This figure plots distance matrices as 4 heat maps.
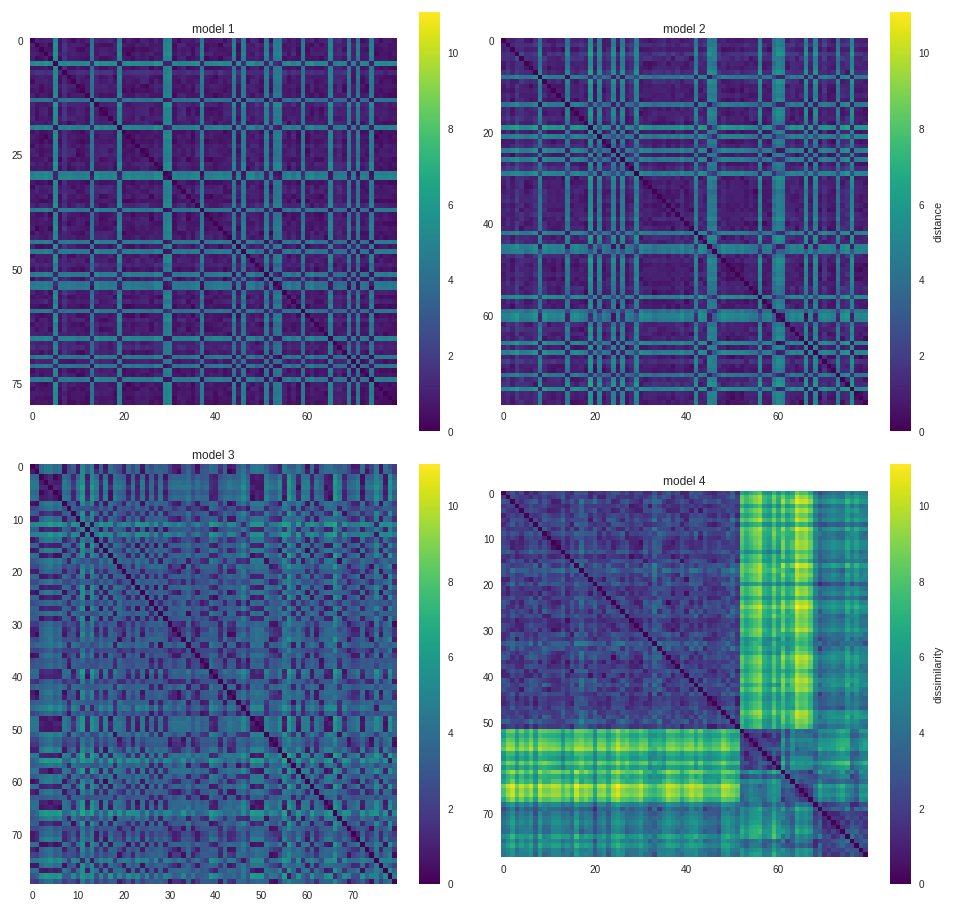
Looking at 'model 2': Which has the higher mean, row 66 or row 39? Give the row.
66
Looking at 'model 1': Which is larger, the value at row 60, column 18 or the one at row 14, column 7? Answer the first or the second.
the second
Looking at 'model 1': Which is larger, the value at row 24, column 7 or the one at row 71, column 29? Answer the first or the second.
the first
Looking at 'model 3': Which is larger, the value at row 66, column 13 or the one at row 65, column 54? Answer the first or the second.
the first
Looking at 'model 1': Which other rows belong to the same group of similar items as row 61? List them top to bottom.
0, 1, 2, 3, 4, 6, 7, 8, 9, 10, 11, 12, 14, 15, 16, 17, 18, 20, 21, 22, 23, 24, 25, 26, 27, 28, 31, 32, 33, 34, 35, 36, 38, 39, 40, 41, 42, 43, 45, 47, 48, 49, 50, 52, 55, 56, 57, 58, 60, 62, 63, 64, 66, 67, 68, 70, 72, 73, 75, 76, 77, 78, 79
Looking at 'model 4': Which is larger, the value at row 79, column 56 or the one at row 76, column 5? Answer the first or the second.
the first
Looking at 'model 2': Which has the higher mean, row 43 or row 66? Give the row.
66
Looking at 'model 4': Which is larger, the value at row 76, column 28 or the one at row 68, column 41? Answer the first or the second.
the second
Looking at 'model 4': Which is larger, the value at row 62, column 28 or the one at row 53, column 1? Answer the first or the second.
the second
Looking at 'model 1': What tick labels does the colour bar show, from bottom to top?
0, 2, 4, 6, 8, 10
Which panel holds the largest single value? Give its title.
model 4
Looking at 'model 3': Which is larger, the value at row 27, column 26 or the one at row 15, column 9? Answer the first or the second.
the first
